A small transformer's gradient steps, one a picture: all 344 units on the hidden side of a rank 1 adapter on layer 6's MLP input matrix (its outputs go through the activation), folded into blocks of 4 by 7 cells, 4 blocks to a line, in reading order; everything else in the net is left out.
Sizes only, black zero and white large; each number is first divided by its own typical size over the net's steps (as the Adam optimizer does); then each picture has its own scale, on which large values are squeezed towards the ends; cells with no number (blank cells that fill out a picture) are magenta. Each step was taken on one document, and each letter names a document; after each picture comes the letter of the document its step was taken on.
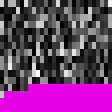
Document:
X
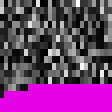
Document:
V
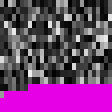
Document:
X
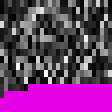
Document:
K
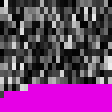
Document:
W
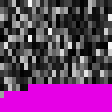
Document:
V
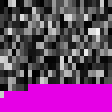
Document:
X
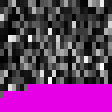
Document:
V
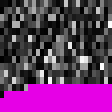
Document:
V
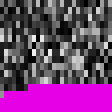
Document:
X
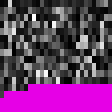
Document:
K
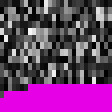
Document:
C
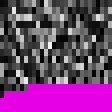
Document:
C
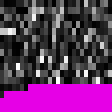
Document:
K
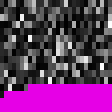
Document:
V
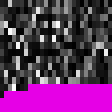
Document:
K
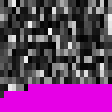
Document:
V
